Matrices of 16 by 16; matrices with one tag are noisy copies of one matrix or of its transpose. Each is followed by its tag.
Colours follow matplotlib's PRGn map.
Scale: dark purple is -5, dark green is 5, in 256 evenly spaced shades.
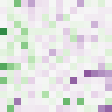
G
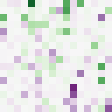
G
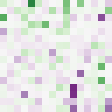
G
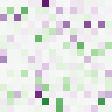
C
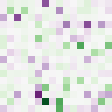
C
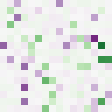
C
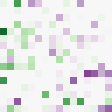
G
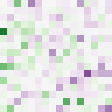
G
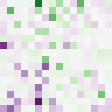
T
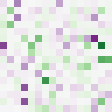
C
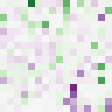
G
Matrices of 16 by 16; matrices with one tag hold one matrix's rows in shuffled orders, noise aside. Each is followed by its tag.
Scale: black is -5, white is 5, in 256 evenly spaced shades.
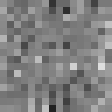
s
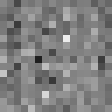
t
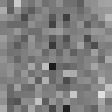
s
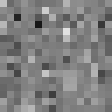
t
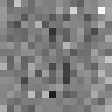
s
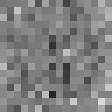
s
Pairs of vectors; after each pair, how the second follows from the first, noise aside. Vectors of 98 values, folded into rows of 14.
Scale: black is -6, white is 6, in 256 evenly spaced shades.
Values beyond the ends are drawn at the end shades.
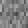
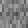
copied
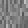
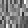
scaled up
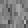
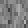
copied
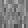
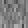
negated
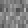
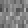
copied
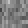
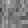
copied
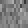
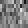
scaled up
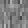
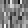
scaled up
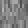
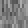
negated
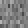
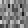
scaled up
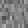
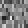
scaled up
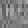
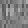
copied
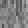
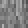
negated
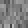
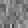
negated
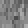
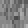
copied
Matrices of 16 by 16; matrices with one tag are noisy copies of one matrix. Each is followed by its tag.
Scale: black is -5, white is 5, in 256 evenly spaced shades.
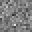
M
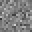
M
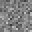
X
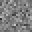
M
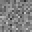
X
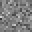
M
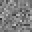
M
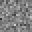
M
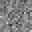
X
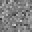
M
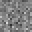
X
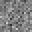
X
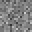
X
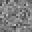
M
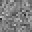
M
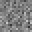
X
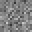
X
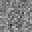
X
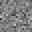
M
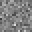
M
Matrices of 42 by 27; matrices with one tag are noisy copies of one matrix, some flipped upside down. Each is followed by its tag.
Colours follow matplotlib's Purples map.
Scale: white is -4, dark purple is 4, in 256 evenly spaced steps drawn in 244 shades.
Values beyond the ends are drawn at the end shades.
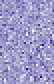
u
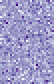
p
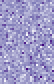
u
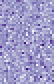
u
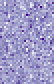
u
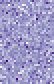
p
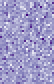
u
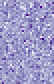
u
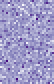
p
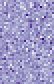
u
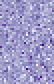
u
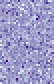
p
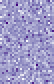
p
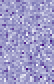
u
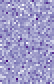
p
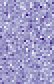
u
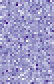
p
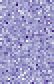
p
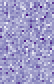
u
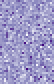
u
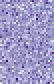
p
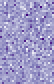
u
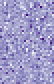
u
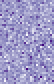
u
